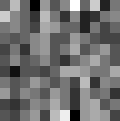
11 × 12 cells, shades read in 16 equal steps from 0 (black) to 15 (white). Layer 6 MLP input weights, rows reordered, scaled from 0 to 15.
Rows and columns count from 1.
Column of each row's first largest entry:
8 1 5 5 8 10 7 9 1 6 7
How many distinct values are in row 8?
8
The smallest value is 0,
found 2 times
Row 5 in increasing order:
3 4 5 5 5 7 7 7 8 9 9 10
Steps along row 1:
up down down up down up up down up down up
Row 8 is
7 5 6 9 7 5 7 4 11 3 8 7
